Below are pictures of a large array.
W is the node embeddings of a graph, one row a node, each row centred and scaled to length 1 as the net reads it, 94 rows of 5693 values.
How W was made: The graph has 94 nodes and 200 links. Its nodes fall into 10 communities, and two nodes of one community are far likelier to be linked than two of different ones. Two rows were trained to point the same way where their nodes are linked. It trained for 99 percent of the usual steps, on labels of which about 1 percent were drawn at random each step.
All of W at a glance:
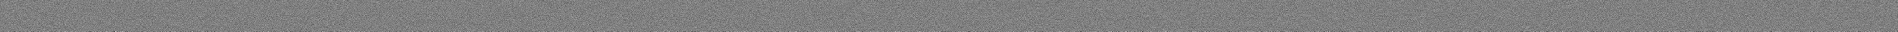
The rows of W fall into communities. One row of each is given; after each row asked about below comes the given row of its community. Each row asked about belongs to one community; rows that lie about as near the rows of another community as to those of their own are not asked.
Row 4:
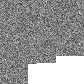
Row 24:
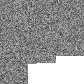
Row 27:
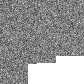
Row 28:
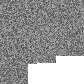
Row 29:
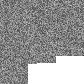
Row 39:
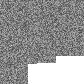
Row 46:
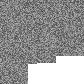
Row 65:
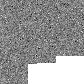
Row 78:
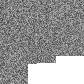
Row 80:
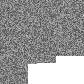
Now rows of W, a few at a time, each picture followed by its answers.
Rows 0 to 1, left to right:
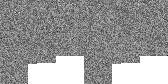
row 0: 27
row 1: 29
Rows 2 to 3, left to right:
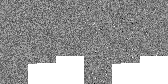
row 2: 4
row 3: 24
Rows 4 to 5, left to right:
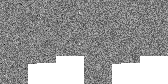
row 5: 46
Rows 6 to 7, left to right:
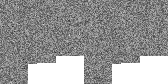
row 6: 29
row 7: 46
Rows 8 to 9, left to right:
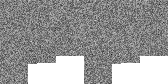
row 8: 78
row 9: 28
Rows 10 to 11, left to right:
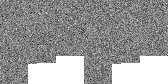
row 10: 65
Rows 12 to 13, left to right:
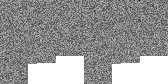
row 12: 24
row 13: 39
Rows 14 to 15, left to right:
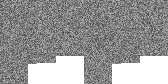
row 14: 27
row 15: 78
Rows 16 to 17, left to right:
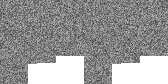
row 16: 80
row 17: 46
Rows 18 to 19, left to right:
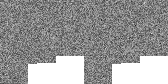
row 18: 46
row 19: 28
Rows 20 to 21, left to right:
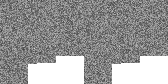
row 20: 28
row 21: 80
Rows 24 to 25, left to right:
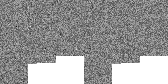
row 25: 80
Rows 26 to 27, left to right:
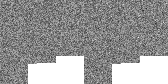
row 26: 39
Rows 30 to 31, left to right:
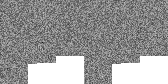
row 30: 46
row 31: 27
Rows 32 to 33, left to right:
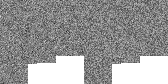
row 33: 29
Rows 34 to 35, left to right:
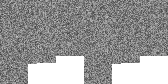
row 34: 28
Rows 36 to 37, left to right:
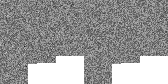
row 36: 78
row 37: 80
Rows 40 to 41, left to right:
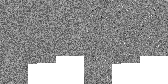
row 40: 78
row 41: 65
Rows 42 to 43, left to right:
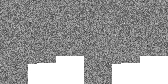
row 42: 80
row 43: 29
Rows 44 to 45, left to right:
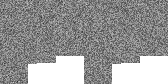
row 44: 80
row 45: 29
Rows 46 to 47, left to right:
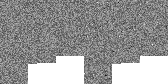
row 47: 24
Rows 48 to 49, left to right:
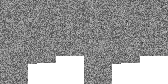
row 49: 46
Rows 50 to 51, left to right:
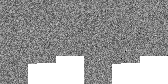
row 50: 28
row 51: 27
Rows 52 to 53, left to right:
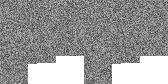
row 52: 28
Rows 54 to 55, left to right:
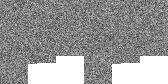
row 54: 65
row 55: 78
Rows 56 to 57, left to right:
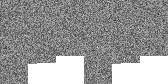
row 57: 4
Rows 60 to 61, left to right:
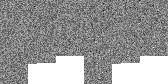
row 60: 80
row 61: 39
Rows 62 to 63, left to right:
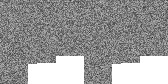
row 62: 46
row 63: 39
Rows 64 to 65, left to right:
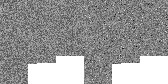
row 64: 28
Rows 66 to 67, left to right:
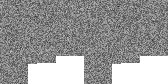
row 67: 80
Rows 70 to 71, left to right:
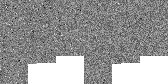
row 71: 39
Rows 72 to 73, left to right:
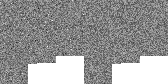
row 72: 24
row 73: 24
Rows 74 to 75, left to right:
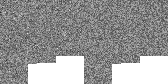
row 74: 65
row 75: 46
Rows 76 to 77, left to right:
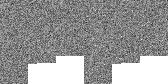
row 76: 28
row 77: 78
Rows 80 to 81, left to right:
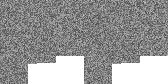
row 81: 78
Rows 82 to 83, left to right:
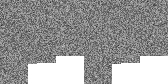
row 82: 78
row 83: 29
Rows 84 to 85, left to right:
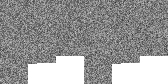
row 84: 46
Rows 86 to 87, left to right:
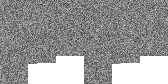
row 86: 65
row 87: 27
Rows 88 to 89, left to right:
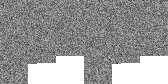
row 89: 39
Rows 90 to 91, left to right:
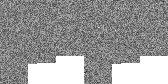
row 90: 80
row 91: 27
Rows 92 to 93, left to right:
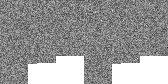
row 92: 39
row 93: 28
